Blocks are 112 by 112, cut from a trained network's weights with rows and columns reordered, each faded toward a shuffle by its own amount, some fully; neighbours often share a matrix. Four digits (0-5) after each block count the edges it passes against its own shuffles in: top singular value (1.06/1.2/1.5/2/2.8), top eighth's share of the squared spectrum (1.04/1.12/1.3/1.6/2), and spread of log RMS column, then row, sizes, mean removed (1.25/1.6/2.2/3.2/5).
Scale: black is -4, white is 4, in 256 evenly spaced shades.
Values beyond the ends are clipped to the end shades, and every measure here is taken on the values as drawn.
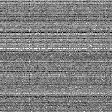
5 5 2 4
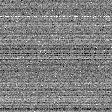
5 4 2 3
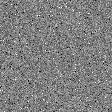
0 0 0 0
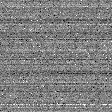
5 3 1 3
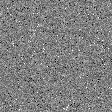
0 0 0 0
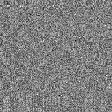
4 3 0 1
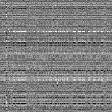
5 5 3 4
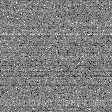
3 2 0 1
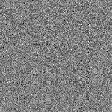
4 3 1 1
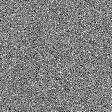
3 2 0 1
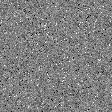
2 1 0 0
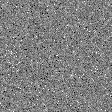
0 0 0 0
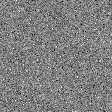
1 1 0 0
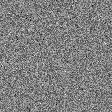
1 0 0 0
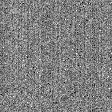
3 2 0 1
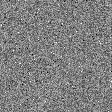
0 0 0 0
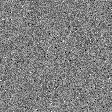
0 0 0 0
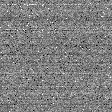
3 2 0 1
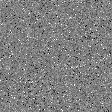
1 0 0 0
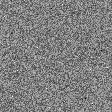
2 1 0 0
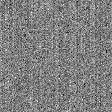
3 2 0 1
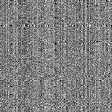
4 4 2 3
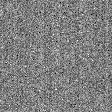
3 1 0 0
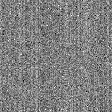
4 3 1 1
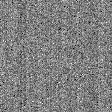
3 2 0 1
